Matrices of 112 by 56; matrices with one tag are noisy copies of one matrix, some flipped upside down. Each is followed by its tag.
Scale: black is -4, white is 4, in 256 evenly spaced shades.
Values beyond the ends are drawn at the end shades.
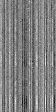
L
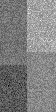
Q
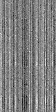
L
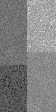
Q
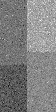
Q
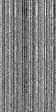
L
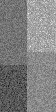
Q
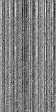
L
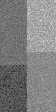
Q
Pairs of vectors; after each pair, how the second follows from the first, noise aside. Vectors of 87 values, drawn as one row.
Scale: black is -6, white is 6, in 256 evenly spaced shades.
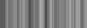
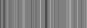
partly zeroed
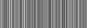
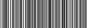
scaled up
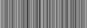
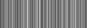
negated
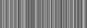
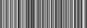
scaled up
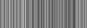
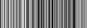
scaled up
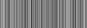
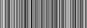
scaled up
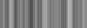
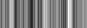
scaled up
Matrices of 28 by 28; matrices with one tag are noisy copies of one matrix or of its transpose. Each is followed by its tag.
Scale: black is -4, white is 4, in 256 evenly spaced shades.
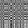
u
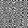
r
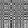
u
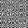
r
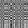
u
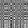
u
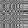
u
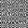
r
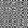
r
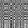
u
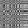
u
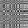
u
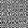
r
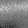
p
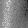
p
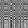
u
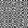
r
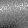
p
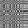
u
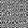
r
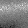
p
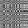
u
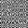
r
